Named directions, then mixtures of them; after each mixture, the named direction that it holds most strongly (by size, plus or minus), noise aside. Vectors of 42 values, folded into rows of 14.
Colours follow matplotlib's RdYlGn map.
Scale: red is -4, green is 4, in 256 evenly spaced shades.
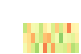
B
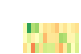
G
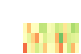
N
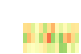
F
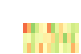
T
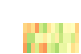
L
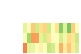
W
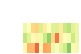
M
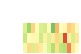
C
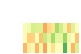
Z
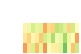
Z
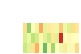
B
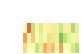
B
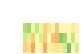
G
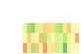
Z
